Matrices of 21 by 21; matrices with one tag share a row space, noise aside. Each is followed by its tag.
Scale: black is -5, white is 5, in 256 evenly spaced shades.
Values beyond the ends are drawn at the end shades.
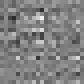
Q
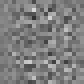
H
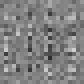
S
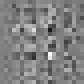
H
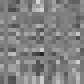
Q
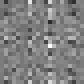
S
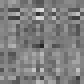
Q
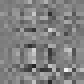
H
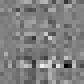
H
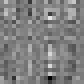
S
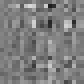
H
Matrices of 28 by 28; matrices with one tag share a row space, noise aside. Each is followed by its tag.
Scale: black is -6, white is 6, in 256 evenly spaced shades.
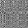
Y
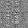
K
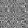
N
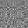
N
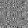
N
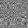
N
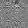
K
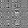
K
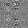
K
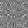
N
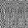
Y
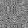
N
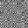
N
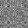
N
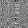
K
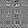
K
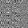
K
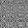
Y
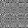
Y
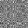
N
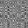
N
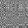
Y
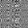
K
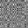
N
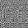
Y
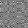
N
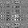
K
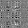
K
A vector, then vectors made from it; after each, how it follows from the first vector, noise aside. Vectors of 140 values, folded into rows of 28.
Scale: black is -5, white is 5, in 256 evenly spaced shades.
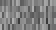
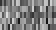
scaled up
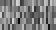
scaled up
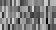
scaled up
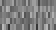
wrapped around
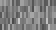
negated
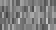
negated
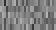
wrapped around
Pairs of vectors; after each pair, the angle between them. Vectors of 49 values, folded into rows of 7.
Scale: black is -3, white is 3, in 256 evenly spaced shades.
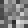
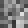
nearly parallel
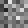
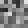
partly aligned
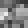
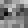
nearly opposite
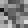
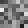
partly opposed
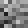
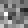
partly opposed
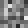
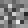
orthogonal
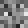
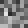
partly aligned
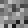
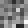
partly opposed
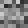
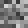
nearly opposite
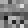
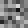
orthogonal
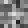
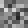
orthogonal
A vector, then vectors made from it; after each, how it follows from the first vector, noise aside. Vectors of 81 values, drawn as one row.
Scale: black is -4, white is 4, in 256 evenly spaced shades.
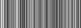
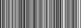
reversed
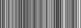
reversed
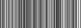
reversed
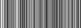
copied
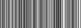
reversed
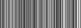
reversed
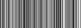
reversed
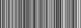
reversed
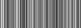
copied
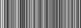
copied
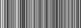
copied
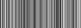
reversed
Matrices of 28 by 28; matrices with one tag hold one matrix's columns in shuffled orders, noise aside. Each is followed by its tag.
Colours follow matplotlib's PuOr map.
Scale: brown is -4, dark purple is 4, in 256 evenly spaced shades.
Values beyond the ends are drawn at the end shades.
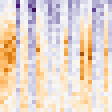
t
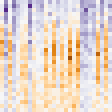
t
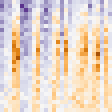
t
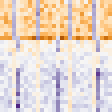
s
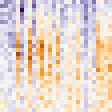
t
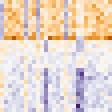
s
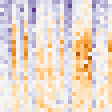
t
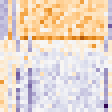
s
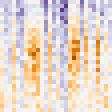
t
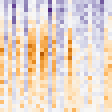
t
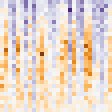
t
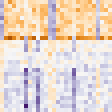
s
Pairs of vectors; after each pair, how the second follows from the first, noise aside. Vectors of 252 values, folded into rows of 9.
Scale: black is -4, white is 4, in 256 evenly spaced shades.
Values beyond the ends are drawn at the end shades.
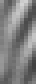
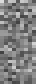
shuffled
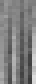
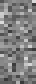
shuffled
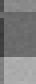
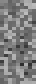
shuffled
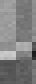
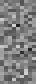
shuffled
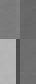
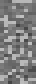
shuffled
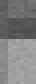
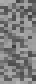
shuffled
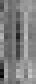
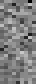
shuffled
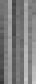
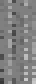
partly zeroed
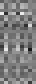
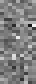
shuffled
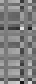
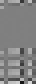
partly zeroed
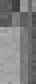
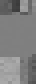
partly zeroed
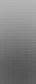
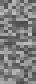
shuffled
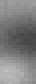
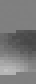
partly zeroed
